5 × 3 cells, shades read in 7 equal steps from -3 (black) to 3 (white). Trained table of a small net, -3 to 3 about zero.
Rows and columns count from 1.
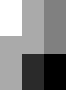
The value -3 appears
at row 4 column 3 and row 5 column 3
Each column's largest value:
3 1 0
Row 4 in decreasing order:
1 -2 -3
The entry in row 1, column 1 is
3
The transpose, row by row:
3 3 1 1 1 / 1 1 1 -2 -2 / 0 0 0 -3 -3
